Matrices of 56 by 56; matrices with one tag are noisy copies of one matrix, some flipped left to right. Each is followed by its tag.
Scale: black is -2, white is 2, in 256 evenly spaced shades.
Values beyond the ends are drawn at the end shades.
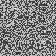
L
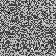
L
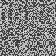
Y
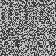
Y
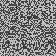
L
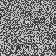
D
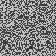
L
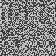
Y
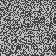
D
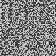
Y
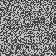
D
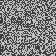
D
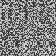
Y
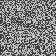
D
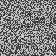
D
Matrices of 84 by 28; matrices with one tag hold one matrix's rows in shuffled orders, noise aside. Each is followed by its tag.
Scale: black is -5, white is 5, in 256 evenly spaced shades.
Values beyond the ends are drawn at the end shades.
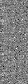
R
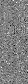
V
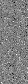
V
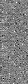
R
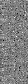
R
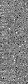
R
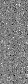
V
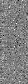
R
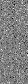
V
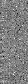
R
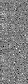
R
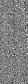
V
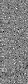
R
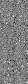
V
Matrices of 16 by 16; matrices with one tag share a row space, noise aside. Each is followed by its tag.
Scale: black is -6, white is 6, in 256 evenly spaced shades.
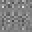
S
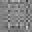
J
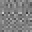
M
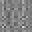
S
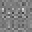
S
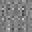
S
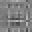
J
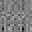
S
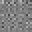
M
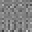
M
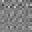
M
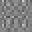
S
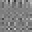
M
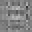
J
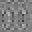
S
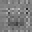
J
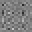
S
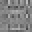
J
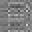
J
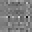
J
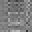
J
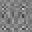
S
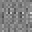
M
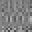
M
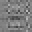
J
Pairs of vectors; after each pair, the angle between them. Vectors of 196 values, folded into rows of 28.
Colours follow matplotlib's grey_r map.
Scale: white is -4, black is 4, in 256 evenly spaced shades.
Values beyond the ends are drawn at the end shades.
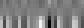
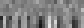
nearly opposite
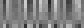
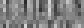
nearly opposite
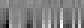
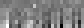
nearly opposite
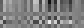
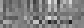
nearly opposite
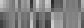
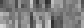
nearly opposite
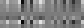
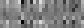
nearly parallel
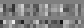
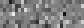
orthogonal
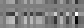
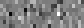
orthogonal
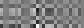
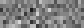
partly opposed
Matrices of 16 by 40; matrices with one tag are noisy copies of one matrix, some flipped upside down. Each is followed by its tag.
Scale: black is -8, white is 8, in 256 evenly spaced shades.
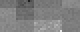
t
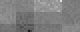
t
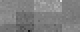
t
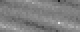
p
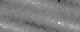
p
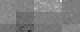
t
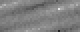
p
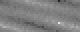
p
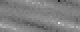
p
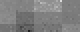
t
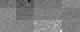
t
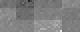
t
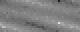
p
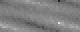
p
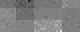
t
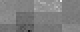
t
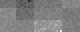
t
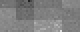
t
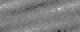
p
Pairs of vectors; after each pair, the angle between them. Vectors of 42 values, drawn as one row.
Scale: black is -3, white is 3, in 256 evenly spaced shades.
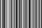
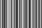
nearly parallel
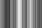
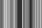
nearly opposite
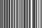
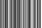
orthogonal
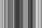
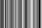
partly opposed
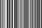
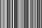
nearly parallel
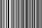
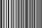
nearly parallel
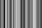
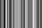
nearly parallel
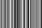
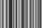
partly opposed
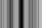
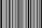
orthogonal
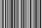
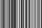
orthogonal
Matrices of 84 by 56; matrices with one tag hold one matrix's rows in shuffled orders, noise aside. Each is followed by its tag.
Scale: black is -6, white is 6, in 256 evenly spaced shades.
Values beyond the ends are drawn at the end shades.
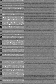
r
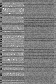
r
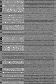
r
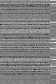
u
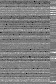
u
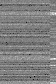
u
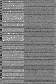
r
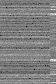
u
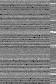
u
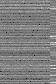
u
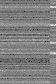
u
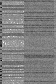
r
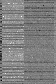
r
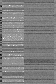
r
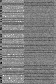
r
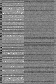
r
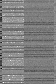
r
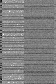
r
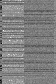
r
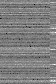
u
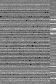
u
